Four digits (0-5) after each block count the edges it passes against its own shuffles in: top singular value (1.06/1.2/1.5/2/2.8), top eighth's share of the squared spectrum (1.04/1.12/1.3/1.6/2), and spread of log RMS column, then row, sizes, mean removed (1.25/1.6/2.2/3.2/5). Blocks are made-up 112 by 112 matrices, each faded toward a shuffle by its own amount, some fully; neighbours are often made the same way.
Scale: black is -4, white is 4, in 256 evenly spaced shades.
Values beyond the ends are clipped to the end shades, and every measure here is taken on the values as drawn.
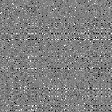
5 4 2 3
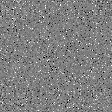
3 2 0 0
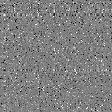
4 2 1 1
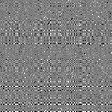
5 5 3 4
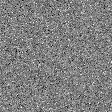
0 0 0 0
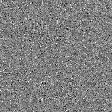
3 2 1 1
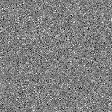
3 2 1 1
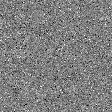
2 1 0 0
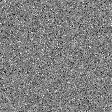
2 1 0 0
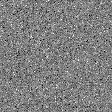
2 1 0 0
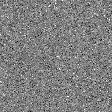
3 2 0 0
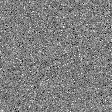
1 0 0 0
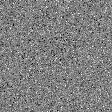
1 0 0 0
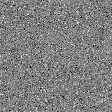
0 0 0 0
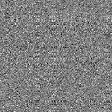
4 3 2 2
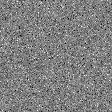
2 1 0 0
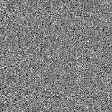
4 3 1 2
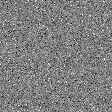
0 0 0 0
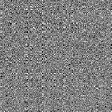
5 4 3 3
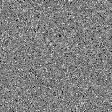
3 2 0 0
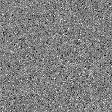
3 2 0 1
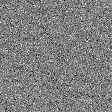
0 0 0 0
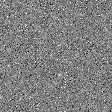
2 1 0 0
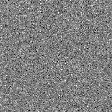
3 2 1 1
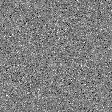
2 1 0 0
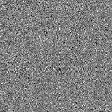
4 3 2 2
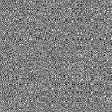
5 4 3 3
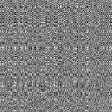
5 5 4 4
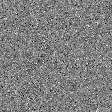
0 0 0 0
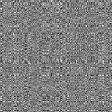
5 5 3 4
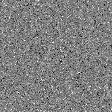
2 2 0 0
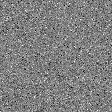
2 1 0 0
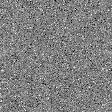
2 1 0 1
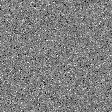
0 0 0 0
